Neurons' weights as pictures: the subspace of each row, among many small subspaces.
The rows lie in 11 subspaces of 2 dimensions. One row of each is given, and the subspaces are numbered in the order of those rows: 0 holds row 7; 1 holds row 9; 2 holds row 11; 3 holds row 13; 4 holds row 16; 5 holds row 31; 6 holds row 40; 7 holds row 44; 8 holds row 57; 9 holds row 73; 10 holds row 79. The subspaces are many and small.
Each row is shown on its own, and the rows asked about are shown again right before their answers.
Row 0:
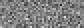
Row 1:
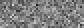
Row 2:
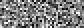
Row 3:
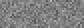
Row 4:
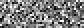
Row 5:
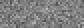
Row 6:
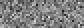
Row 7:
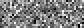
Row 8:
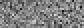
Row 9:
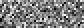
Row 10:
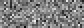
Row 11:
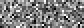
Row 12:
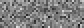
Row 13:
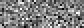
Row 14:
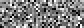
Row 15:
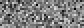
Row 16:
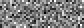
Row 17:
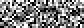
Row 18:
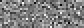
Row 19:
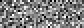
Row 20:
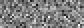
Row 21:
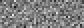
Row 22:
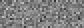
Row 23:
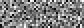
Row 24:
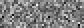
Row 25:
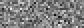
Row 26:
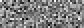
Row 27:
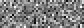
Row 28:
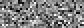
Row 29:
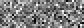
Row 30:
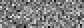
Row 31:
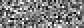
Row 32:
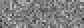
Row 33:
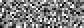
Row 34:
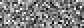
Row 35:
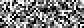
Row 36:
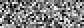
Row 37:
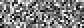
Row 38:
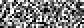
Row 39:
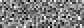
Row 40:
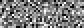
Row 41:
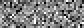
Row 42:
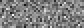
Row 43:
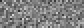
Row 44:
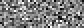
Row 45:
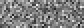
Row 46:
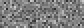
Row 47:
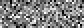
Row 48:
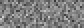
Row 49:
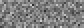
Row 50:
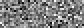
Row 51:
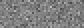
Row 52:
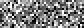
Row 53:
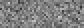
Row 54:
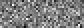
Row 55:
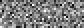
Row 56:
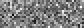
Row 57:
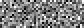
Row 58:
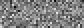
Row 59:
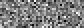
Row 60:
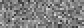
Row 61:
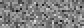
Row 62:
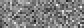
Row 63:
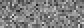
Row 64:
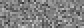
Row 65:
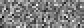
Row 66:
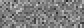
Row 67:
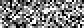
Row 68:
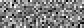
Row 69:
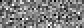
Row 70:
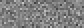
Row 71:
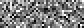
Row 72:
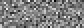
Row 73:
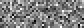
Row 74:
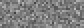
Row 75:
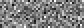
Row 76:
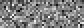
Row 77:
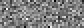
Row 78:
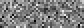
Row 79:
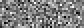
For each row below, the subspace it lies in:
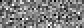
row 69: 5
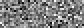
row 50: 7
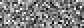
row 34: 10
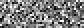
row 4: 1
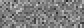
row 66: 8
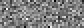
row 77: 7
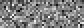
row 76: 3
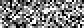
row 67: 4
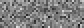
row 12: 9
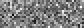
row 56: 0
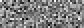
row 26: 5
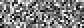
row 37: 10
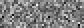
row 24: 10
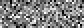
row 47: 4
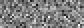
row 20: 2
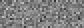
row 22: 5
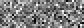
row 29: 8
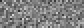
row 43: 5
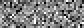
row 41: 8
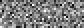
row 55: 1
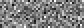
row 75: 4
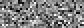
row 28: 3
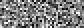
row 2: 10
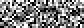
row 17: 3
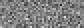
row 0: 10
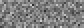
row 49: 1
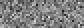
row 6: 2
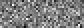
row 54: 3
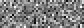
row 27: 8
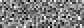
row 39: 8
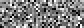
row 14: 3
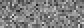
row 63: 3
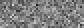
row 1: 3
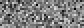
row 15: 1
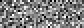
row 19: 5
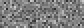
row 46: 7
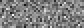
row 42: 6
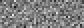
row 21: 8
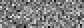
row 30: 4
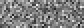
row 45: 2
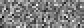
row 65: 10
